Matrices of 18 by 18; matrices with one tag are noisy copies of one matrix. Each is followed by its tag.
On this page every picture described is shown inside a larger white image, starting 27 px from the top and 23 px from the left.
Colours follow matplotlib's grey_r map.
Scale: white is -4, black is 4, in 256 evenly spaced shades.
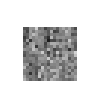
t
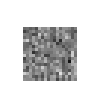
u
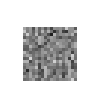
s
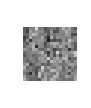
t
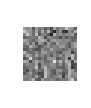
s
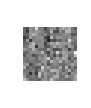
t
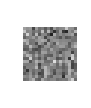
s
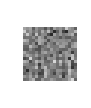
s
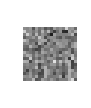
s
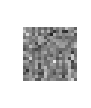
s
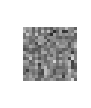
s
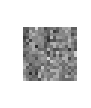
t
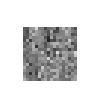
t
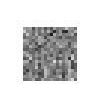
s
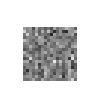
s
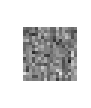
u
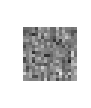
u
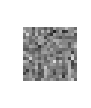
s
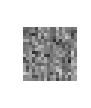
u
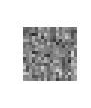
u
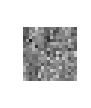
t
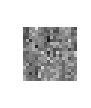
t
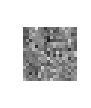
t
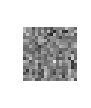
s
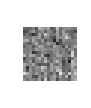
u
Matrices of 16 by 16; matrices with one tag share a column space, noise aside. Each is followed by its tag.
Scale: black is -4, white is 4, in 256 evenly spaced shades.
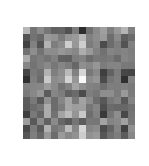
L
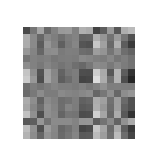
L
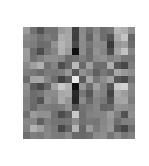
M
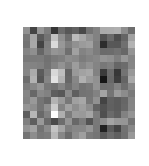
L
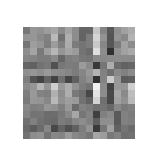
M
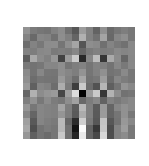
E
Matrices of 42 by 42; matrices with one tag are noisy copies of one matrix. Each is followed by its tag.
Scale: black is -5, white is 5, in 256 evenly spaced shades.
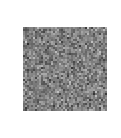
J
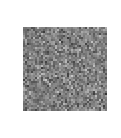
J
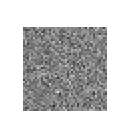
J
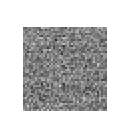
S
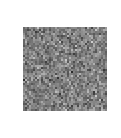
J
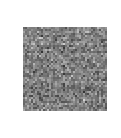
S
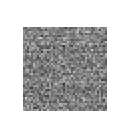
S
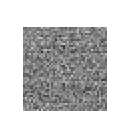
S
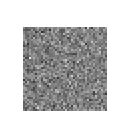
J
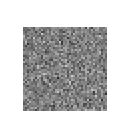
J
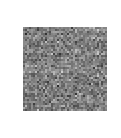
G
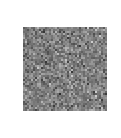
J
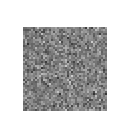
J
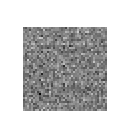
S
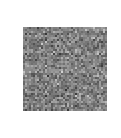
G
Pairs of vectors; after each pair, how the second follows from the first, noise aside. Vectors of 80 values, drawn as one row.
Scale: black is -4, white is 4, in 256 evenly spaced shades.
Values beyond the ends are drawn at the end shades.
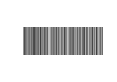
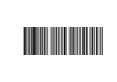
scaled up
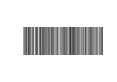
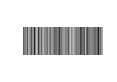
negated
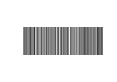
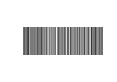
reversed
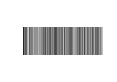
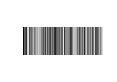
scaled up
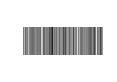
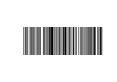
scaled up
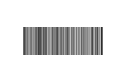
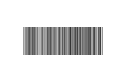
negated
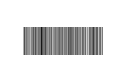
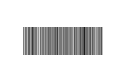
reversed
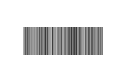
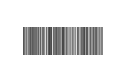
negated
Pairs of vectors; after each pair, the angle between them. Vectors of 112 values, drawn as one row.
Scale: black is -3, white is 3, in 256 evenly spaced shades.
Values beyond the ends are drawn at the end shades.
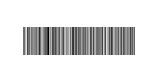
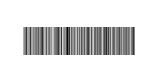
partly opposed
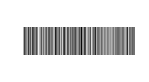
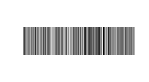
orthogonal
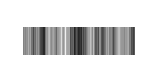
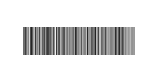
orthogonal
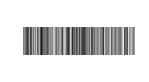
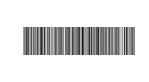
partly aligned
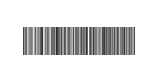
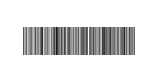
nearly parallel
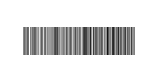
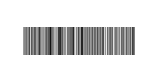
partly opposed
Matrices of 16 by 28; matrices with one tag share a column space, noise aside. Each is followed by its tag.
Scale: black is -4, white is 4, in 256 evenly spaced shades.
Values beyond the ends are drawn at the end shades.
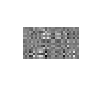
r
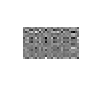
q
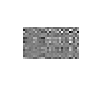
q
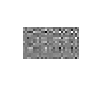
q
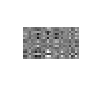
r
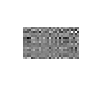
q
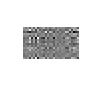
q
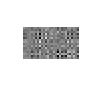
r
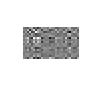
q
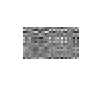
q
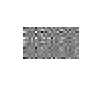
q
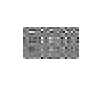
q
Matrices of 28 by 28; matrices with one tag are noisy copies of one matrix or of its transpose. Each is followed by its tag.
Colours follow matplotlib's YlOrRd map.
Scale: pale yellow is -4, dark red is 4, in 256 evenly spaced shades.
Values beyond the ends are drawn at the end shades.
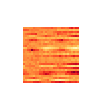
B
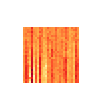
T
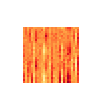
B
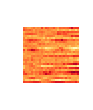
B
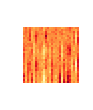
B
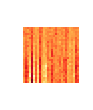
T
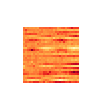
B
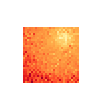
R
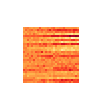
T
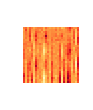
B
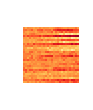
T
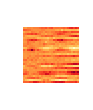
B
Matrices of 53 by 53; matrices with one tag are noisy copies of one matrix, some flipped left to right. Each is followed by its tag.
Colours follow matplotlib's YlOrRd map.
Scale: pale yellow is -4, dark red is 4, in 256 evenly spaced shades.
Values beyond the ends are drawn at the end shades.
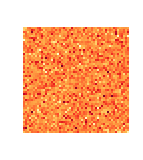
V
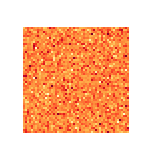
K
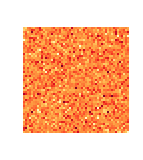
V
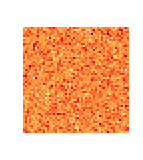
K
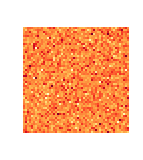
K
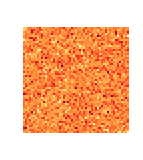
V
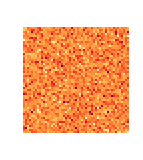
V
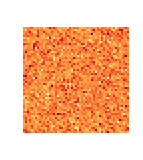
K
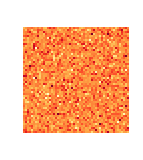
K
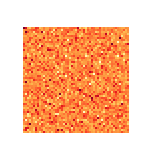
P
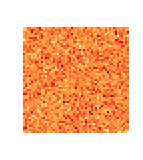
V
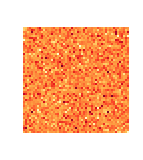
V
